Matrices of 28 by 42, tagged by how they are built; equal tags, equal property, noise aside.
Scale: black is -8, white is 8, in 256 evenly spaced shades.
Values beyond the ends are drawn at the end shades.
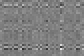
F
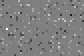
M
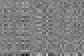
F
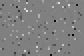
M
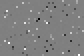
M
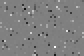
M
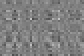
F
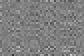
F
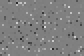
M
